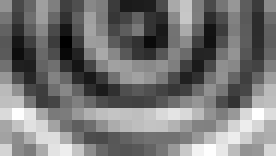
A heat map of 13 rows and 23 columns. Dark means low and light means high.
Ninth with the highest average: bottom right. Seam: horizontal, 70% of the way down, the bottom part higher. Rings: centred on the top middle. Calmest part: bottom middle.
